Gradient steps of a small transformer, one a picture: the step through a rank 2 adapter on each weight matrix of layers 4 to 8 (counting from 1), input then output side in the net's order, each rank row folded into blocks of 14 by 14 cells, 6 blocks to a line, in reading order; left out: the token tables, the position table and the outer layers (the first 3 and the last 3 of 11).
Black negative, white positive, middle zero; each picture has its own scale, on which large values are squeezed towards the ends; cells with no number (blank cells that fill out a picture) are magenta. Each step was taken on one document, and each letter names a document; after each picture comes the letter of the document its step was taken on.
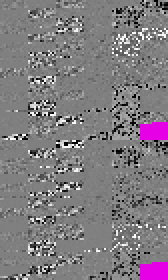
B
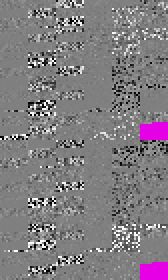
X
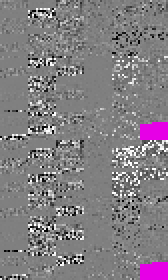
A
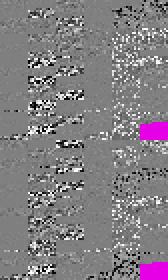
B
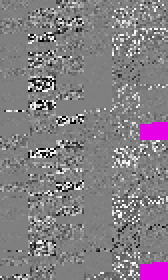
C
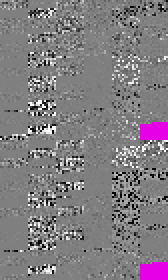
A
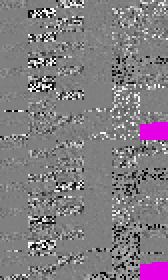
X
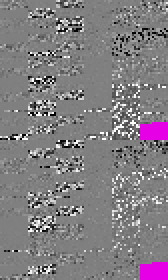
B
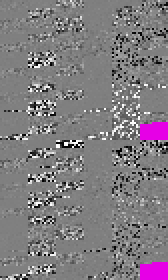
B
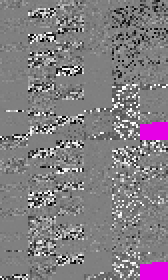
C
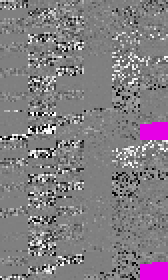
A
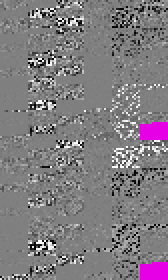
C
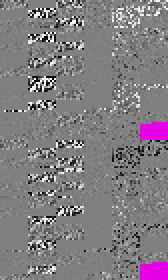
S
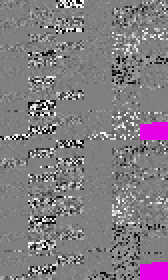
X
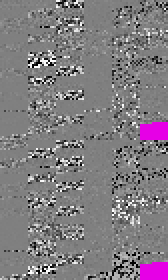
B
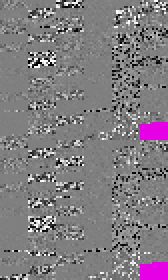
B
